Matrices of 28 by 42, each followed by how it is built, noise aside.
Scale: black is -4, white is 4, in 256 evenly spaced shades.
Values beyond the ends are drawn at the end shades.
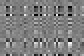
low rank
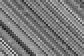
Toeplitz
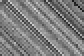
Toeplitz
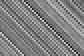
Toeplitz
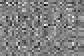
low rank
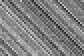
Toeplitz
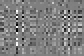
low rank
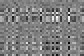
low rank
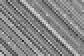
Toeplitz
